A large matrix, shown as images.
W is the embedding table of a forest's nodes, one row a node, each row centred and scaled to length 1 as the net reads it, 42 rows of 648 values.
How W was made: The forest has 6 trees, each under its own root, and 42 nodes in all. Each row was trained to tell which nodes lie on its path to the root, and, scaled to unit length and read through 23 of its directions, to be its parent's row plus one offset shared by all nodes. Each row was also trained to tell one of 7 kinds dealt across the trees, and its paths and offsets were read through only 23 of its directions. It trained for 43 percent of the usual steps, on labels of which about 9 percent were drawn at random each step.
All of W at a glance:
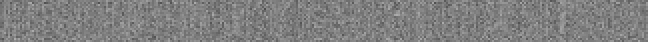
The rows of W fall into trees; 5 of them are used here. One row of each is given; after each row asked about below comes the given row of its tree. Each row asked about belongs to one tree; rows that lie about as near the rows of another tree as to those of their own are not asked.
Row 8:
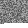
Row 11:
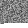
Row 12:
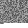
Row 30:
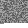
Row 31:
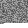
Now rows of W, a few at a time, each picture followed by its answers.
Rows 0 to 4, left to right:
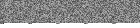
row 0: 31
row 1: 11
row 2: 12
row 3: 12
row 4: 31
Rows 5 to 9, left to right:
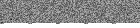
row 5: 11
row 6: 31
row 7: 12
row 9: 11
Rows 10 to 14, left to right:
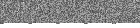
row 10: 12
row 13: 12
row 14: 30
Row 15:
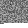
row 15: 12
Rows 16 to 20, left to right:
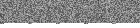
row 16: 31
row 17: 11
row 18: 30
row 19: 8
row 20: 30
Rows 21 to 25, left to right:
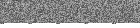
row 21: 11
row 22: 11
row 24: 11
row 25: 8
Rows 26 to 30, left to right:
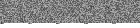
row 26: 8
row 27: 11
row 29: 30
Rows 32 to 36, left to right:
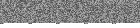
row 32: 12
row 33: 11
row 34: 12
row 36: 31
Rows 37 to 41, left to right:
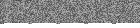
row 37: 31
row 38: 8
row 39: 8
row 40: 31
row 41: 12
